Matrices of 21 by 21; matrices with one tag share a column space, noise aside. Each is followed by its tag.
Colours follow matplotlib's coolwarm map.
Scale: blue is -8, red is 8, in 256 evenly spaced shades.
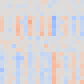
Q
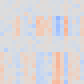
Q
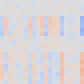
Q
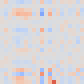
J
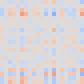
J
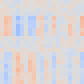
Q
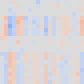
Q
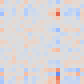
J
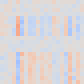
Q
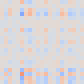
J
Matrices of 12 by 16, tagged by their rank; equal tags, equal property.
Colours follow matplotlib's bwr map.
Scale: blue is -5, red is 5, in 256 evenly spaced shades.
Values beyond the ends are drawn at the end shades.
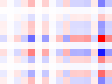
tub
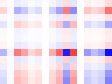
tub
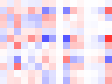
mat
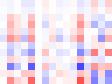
mat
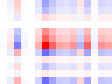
tub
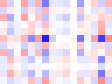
mat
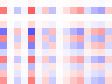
tub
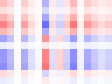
tub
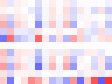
mat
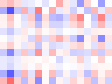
mat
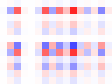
tub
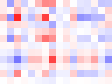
mat
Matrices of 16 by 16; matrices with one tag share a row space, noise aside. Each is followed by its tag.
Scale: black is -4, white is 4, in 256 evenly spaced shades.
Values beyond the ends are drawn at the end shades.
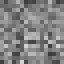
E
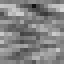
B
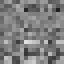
E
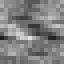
B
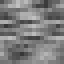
B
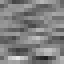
B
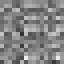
E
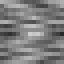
B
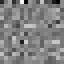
E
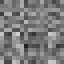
E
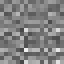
E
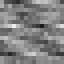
B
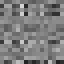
E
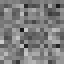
E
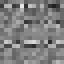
E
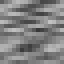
B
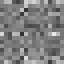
E
